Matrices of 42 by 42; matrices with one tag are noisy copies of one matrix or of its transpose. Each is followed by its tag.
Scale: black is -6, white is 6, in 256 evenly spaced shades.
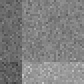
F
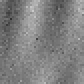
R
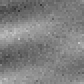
R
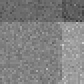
F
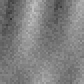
R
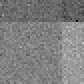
F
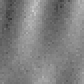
R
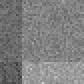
F
